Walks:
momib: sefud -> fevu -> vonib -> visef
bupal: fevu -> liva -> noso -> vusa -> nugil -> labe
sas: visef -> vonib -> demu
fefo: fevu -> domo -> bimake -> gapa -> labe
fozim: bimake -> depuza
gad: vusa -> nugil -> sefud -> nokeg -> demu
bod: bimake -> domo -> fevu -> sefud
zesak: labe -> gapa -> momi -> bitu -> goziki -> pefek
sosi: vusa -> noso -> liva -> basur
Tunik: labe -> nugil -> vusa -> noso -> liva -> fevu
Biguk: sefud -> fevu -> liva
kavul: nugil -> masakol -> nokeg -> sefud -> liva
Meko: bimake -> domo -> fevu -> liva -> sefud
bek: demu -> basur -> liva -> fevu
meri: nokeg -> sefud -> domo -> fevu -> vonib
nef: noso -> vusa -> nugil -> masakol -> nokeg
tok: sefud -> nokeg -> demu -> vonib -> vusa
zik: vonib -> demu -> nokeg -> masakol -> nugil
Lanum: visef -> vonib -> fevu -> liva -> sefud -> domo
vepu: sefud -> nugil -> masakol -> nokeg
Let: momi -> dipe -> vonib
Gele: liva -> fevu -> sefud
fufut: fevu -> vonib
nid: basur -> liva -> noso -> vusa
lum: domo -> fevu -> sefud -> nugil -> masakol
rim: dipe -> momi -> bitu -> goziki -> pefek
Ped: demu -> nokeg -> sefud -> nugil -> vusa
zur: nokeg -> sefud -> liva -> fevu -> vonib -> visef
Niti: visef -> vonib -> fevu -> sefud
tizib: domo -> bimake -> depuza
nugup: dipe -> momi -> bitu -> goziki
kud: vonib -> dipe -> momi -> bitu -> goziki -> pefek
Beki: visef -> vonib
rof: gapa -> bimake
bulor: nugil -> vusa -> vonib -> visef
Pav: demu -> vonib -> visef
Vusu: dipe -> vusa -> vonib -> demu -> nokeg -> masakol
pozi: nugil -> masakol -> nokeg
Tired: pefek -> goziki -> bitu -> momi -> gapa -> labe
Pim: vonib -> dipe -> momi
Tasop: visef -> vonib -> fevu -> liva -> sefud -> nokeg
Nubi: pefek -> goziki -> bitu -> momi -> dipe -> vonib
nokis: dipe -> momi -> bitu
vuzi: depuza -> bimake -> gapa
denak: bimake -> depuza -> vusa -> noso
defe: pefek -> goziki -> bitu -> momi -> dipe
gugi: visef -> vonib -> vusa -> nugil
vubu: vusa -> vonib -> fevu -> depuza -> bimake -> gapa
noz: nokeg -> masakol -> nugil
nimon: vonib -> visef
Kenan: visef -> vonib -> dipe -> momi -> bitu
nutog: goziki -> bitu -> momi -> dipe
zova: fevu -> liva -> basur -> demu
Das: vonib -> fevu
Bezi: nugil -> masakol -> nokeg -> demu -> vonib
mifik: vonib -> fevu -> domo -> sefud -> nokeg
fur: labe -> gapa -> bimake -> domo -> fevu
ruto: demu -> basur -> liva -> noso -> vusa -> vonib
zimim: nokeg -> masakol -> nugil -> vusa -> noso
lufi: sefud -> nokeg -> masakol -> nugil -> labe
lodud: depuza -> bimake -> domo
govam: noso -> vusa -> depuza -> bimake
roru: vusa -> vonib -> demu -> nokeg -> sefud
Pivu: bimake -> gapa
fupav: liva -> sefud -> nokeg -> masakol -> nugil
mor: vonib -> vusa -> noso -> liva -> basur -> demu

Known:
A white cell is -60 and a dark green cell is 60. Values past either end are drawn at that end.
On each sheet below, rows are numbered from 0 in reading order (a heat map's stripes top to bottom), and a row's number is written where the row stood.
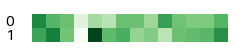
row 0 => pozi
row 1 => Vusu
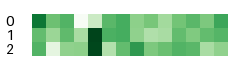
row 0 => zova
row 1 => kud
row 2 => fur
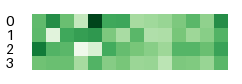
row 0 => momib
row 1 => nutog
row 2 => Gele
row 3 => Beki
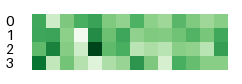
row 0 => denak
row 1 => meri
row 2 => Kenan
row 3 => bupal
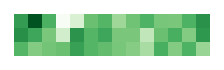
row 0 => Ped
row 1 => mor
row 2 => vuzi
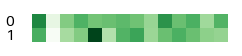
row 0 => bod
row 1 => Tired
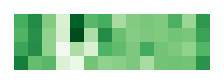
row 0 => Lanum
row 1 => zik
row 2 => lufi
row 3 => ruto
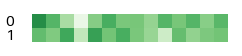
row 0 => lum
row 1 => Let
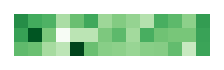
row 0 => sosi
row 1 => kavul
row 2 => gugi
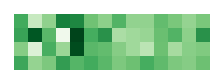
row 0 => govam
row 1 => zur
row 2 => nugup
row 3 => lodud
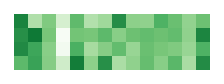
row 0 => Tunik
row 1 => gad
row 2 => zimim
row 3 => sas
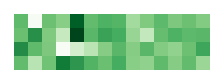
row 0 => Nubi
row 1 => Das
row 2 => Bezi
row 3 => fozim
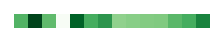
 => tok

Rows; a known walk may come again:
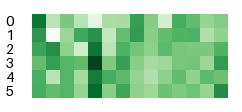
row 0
bupal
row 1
fefo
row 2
noz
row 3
nimon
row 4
rim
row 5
Pav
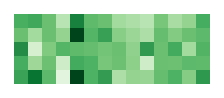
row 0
nokis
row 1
kud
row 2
bod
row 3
fufut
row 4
zur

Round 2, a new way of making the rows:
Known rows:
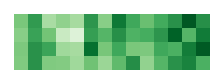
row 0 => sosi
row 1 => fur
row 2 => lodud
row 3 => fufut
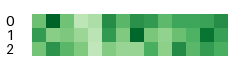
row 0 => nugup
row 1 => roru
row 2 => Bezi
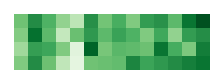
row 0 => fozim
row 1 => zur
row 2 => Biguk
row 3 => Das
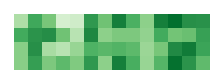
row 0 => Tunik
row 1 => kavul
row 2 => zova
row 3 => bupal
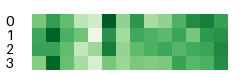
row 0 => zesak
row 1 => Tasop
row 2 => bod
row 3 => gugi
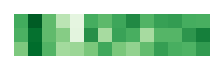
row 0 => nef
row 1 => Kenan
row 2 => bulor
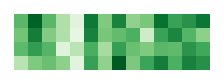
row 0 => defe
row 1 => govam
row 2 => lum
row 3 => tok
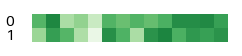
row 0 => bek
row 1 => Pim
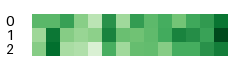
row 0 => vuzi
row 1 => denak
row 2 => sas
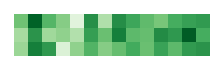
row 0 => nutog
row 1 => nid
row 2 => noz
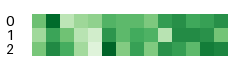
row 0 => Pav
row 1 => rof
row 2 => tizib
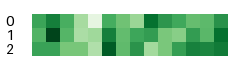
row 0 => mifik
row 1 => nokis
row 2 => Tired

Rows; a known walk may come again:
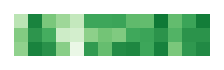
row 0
momib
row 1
zik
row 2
vepu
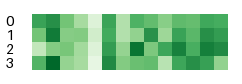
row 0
Niti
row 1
Beki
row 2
tok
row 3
govam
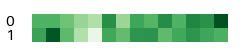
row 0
Pivu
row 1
nef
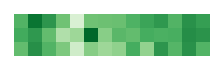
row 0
pozi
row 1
Meko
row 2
Bezi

